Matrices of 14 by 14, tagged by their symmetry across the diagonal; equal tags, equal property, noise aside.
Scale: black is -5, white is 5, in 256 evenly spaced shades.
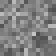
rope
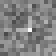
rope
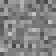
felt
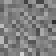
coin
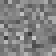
felt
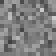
felt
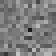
felt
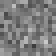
felt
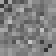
rope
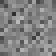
rope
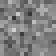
coin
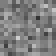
coin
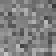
coin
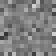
coin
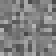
coin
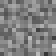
coin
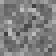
rope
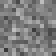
felt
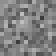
rope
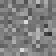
felt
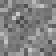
rope
